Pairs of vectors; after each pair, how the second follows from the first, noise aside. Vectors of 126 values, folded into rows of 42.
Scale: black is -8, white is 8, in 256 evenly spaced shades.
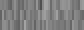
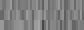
reversed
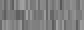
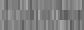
reversed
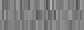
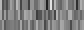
scaled up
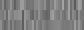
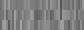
reversed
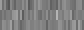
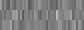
copied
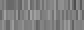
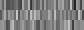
scaled up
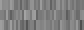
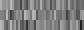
scaled up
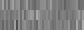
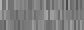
reversed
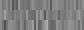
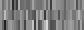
scaled up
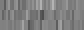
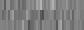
copied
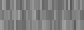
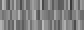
scaled up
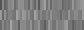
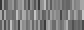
scaled up
